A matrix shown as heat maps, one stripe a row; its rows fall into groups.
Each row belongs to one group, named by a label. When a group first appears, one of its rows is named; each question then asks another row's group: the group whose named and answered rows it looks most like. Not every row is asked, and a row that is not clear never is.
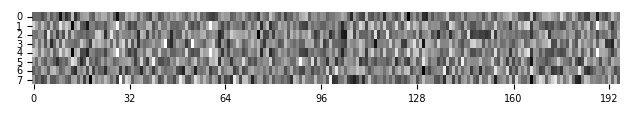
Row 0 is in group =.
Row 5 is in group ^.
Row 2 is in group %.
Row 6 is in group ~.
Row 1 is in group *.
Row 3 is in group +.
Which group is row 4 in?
*
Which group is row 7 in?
^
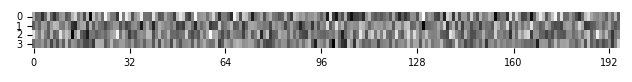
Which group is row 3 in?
%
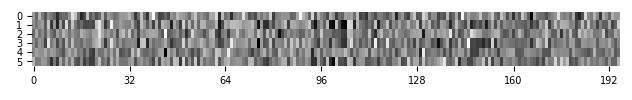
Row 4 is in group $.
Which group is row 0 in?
^
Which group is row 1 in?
%
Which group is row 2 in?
+
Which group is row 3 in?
%
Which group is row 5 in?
%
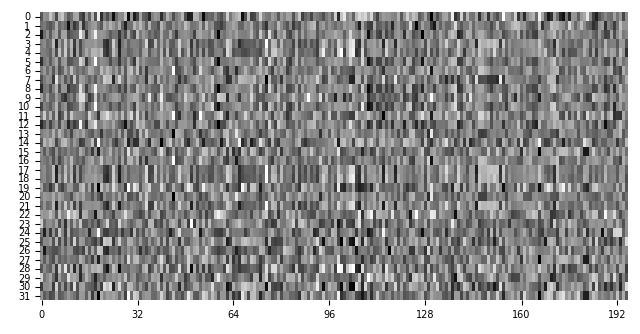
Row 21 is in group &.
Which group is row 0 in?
~
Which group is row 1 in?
=
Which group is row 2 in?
=
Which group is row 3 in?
&
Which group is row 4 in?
&
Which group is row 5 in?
=
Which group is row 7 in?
%
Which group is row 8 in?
=
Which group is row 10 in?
=
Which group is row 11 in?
+
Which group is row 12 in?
=
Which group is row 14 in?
~
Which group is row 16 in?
+
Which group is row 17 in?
&
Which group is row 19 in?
^
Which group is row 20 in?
$
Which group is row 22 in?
*
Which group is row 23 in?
%
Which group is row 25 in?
%
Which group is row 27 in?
^
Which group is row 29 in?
*
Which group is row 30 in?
%
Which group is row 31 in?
^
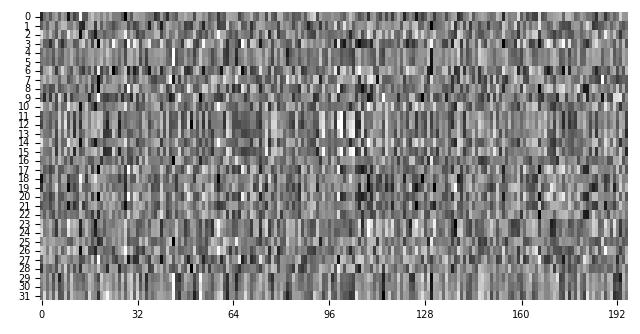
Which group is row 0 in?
=
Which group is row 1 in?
~
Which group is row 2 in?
*
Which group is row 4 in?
+
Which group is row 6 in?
~
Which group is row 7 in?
$
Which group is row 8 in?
^
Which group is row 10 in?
*
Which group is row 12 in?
&
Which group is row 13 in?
&
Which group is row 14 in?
*
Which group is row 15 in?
&
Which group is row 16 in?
$
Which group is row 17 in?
^
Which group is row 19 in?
=
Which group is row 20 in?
^
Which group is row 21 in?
=
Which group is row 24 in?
*
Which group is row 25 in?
$
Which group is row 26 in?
*
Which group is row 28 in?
&
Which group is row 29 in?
+
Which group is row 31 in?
+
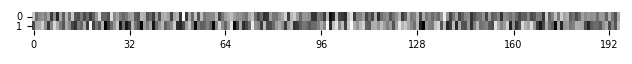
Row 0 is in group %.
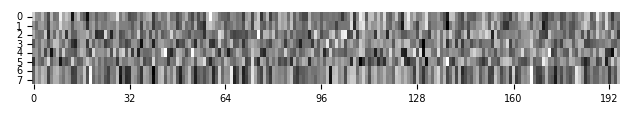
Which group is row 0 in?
*
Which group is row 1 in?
*
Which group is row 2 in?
&
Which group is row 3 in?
~
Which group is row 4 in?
+
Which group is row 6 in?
~
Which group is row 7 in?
~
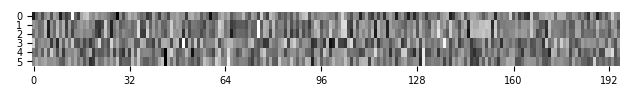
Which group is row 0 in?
=
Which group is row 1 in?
&
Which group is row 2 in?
&
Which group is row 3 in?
%
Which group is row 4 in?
$
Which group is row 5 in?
$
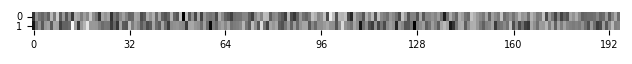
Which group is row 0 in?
&
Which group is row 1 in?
=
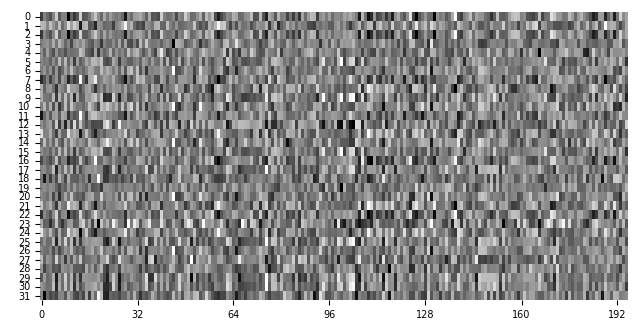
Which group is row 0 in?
=
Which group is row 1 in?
*
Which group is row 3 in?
$
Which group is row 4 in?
^
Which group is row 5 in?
&
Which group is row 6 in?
+
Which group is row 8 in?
*
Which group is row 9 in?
&
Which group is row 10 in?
+
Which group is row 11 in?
=
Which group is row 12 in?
%
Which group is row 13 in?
*
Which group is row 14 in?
+
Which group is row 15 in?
&
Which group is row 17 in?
&
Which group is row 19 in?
%
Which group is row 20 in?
+
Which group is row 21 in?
*
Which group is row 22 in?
=
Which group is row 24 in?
*
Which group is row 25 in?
&
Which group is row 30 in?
&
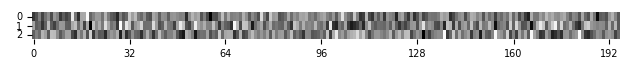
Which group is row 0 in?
=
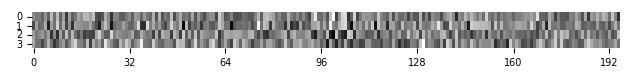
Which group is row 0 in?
&
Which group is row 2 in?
%
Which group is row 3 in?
^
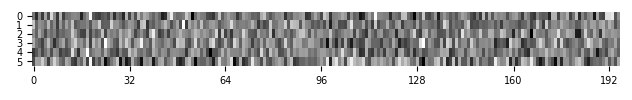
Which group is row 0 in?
$
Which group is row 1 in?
%
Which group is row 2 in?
^
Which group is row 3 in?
^
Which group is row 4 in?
=
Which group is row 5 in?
~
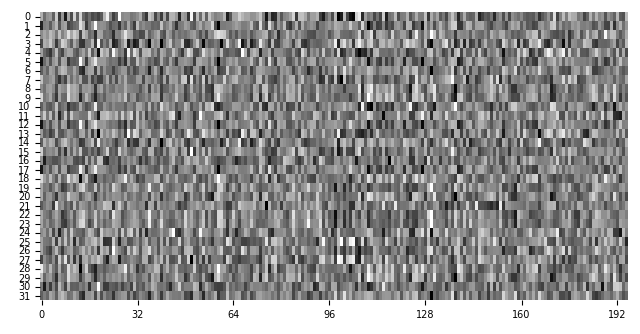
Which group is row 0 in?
%
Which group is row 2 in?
*
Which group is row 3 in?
~
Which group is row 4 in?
^
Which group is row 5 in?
=
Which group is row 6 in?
~
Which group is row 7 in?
%
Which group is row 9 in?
*
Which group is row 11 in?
+
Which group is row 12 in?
=
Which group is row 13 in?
^
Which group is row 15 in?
%
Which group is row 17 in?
=
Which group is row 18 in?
*
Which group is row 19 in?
^
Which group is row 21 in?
%
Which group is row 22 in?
^
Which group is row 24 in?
+
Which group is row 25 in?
&
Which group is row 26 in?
^
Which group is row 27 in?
&
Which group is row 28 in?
*
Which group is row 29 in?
*
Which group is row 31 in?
~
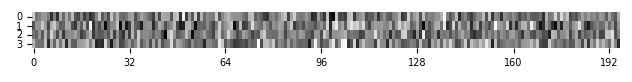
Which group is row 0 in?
%
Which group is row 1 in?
~
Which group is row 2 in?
$
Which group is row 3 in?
&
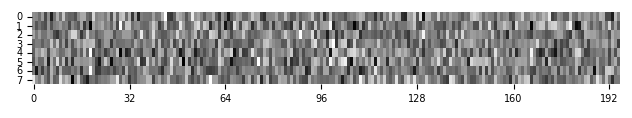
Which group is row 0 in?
+
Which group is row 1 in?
^
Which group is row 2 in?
^
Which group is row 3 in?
&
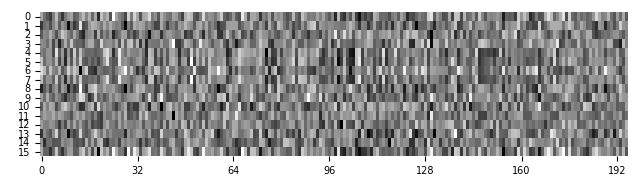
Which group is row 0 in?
^
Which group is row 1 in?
=
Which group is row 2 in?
~
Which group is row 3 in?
+
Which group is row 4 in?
%
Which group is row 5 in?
%
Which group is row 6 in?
*
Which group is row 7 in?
%
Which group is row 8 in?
=
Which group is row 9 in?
^
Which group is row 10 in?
~
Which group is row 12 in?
%
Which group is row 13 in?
=
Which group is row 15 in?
^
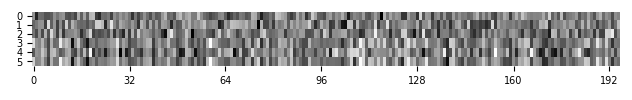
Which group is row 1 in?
%
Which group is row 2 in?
$
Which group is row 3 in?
*
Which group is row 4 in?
~
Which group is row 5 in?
*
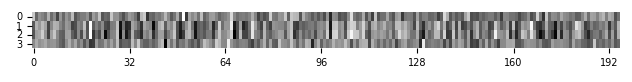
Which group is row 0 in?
%
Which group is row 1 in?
~
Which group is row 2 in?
~
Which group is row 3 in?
$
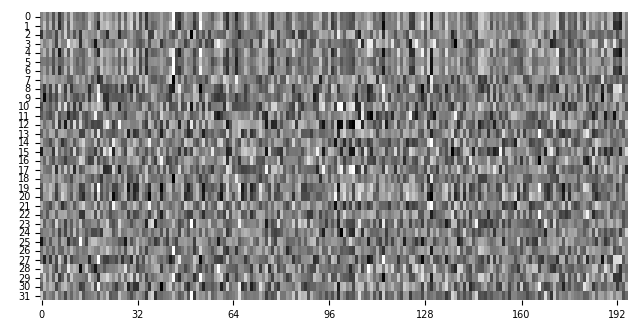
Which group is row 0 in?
+
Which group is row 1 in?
+
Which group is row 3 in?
*
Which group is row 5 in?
+
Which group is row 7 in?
$
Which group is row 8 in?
$
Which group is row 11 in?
=
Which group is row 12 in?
%
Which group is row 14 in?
^
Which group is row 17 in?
&
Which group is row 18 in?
$
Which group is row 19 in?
~
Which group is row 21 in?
^
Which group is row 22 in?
~
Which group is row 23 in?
%
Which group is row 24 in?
%
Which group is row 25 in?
=
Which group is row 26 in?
+
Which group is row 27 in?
$
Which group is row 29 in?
+
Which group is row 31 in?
%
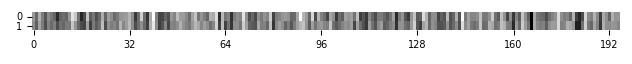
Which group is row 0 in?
^
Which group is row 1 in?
^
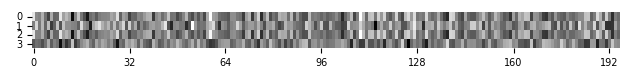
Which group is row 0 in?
*
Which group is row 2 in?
*
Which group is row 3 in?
=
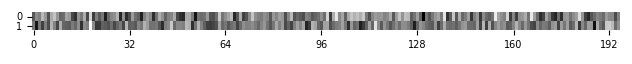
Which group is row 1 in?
$
